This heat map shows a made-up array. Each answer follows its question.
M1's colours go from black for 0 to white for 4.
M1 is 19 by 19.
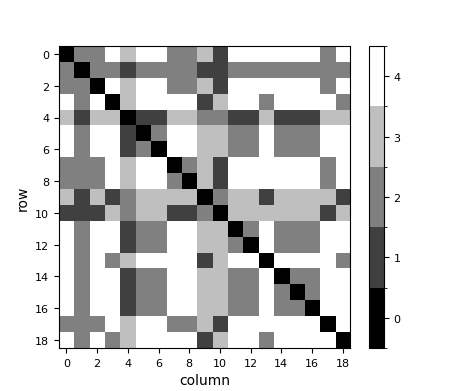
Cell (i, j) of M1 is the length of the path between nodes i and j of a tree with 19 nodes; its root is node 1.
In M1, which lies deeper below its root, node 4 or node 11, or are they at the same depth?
node 11
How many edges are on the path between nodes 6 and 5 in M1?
2
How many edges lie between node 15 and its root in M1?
2
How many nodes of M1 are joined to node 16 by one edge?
1
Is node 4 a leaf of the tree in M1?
no
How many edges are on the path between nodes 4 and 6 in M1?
1
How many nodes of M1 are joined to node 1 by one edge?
3
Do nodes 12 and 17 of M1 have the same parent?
no
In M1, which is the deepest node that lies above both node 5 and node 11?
4
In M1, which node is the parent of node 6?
4
